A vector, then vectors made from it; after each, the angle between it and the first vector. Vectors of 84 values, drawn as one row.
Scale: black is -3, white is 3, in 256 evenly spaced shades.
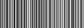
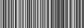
nearly opposite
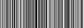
partly aligned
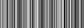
partly aligned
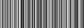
orthogonal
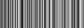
orthogonal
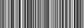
partly opposed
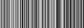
orthogonal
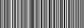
partly aligned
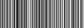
nearly parallel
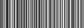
nearly parallel
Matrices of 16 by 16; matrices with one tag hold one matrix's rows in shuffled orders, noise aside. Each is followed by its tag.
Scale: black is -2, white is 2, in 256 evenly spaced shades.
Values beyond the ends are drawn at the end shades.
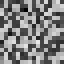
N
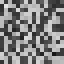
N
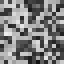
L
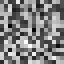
N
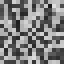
N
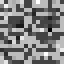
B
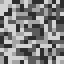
L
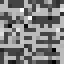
B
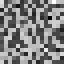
N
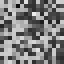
L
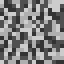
N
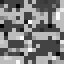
B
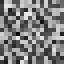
N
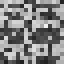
B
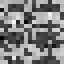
B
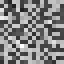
N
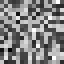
N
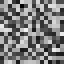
N
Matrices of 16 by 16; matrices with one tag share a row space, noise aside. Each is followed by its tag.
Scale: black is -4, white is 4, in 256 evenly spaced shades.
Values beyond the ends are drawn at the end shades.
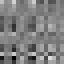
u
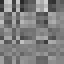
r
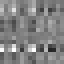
u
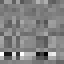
r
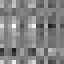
u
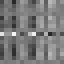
u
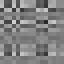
r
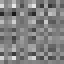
u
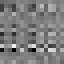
u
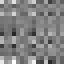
u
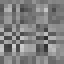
r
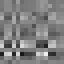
r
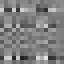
r
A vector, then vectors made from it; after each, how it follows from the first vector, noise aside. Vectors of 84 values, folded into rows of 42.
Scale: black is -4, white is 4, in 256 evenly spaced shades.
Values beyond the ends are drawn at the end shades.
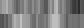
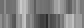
wrapped around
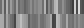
sign-scrambled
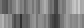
negated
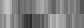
wrapped around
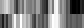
scaled up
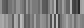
sign-scrambled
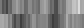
negated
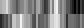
scaled up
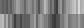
negated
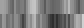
wrapped around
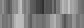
wrapped around
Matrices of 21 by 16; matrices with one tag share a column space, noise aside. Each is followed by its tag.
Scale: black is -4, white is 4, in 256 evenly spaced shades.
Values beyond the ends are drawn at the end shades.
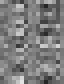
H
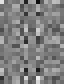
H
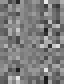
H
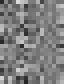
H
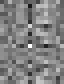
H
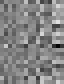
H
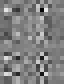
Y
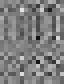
Y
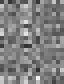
H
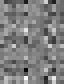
H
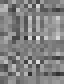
Y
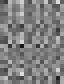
H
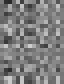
H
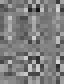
Y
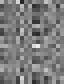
H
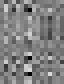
Y
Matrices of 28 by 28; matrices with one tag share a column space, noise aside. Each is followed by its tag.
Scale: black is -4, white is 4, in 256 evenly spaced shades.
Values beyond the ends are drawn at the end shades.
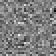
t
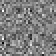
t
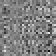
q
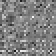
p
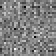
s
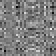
s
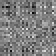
s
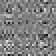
t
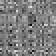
p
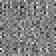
s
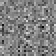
q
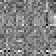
p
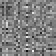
s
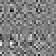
t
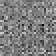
q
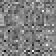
p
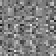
q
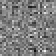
s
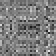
q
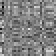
s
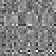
p
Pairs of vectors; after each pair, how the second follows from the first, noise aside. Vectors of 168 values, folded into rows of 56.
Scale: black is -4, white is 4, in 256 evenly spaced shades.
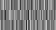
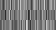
sign-scrambled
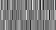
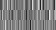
sign-scrambled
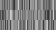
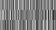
sign-scrambled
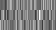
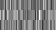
sign-scrambled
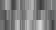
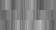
shrunk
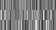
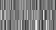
copied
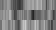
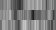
copied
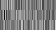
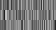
sign-scrambled
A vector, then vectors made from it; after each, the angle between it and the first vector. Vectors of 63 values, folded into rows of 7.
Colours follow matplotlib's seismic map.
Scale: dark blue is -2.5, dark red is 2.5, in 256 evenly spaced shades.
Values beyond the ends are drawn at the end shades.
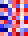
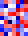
partly aligned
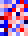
partly opposed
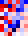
partly opposed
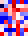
partly aligned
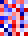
partly aligned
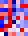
partly opposed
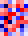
partly aligned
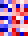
nearly parallel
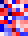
partly aligned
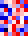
nearly parallel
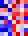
nearly parallel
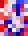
partly opposed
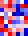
partly opposed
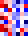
nearly opposite
